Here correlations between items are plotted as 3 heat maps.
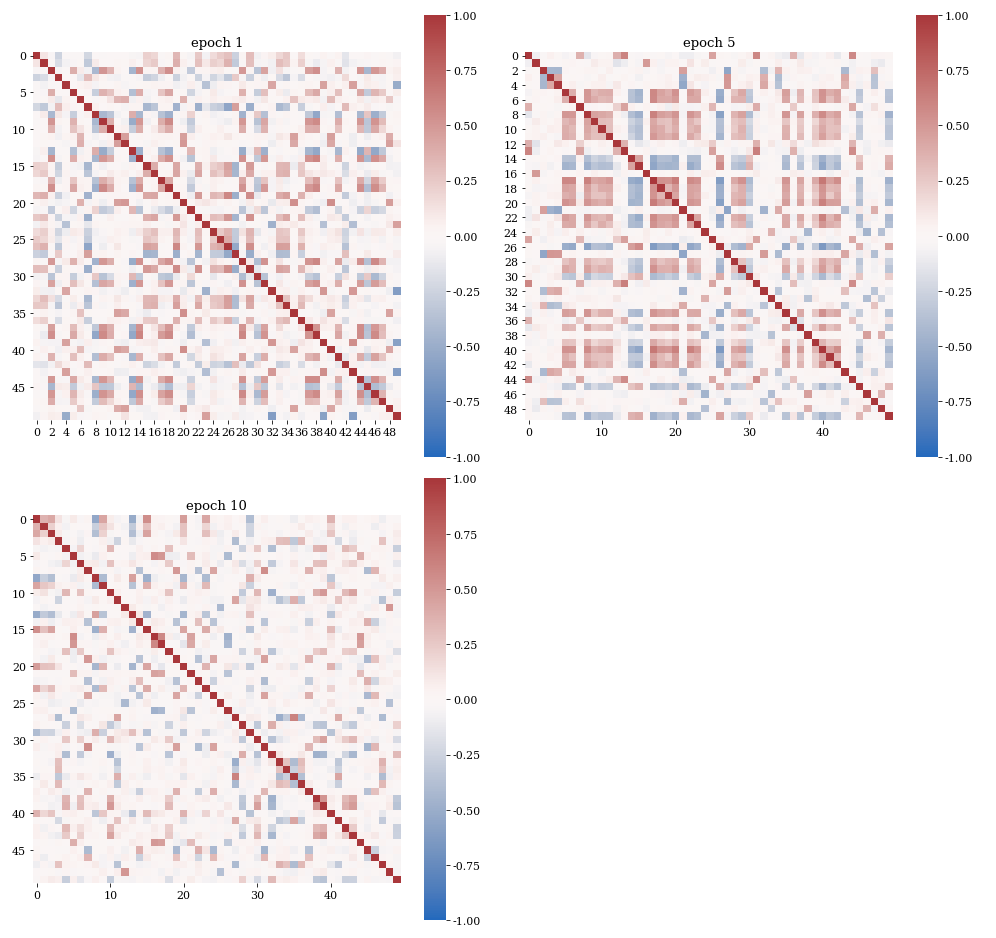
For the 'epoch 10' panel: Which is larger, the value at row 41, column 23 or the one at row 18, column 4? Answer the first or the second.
the second
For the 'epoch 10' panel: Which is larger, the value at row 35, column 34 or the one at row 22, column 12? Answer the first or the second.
the second
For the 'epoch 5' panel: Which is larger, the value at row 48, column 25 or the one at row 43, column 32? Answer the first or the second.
the second
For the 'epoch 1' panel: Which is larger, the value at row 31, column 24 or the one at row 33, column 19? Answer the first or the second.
the second
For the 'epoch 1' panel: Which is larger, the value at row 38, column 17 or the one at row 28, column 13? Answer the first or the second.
the first
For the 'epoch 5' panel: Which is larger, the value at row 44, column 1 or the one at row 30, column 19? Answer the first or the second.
the first
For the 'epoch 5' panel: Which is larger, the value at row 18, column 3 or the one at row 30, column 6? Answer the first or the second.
the first
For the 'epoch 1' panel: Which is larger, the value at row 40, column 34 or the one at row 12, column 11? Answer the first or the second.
the second
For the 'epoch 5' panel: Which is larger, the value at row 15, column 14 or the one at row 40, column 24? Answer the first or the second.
the first
